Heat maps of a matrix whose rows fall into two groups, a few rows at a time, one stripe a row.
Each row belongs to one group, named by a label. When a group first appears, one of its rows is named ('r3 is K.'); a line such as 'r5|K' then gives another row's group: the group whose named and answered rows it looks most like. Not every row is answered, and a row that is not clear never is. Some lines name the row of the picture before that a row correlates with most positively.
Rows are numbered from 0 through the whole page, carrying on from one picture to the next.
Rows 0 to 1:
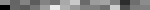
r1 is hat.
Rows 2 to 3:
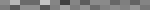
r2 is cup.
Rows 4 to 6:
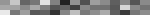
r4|cup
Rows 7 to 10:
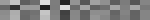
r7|cup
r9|cup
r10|cup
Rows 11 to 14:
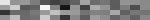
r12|cup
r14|cup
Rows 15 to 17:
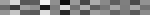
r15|cup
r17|cup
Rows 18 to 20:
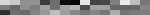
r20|hat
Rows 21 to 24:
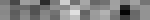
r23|hat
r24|hat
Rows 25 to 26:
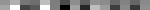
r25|cup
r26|cup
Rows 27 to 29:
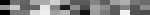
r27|hat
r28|cup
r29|hat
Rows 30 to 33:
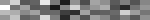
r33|cup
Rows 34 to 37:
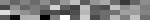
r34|hat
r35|hat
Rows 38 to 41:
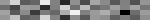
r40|hat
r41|cup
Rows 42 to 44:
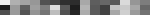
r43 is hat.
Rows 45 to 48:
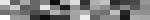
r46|cup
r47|hat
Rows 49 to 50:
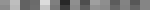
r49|cup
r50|cup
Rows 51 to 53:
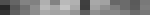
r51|hat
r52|hat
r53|hat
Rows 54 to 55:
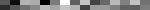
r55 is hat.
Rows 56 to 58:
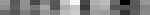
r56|hat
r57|hat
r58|hat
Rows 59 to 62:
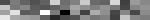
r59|hat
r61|cup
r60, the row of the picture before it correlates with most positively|56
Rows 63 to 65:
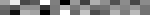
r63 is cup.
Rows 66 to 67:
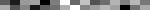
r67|hat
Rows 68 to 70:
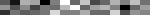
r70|hat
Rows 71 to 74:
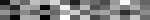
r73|hat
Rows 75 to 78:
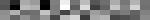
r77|cup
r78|hat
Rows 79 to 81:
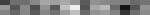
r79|hat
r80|hat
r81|hat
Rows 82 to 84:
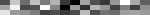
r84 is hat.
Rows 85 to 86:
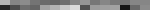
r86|hat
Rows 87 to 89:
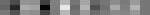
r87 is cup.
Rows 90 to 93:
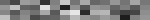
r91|cup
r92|hat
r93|hat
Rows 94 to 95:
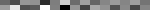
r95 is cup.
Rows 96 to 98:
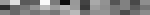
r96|cup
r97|hat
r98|hat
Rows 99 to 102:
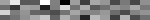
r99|cup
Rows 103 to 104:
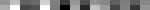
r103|cup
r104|cup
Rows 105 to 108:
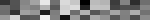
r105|hat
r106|hat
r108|cup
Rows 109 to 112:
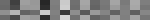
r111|cup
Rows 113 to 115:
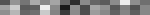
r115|cup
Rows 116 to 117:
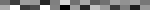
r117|cup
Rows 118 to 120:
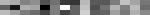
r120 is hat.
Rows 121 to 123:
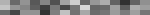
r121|hat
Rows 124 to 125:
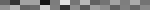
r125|cup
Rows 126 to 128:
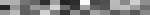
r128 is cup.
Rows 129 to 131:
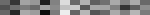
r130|hat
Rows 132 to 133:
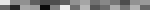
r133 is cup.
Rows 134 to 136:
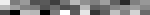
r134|hat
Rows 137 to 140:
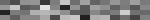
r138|cup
